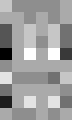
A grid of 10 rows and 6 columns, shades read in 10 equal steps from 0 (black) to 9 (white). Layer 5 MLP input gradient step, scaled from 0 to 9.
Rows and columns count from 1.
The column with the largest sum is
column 3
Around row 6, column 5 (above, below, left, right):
9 4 6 6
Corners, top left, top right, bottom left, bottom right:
7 6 6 6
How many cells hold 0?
1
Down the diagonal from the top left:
7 6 7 5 9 6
